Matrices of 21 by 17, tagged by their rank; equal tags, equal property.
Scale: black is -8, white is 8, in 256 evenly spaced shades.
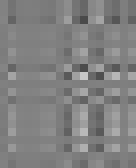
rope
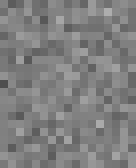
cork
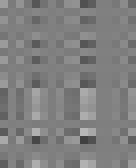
rope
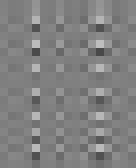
rope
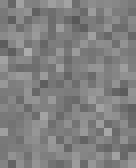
cork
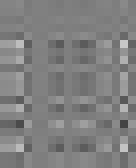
rope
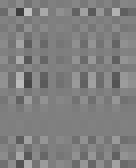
rope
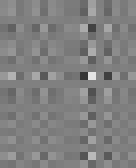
rope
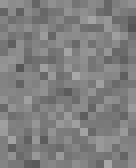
cork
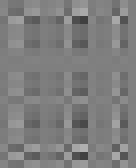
rope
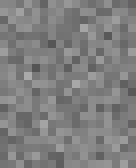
cork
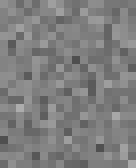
cork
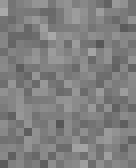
cork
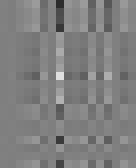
rope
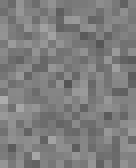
cork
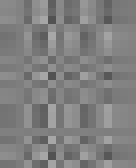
rope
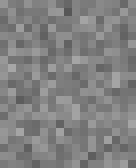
cork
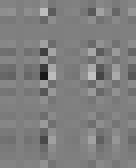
rope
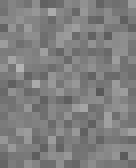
cork
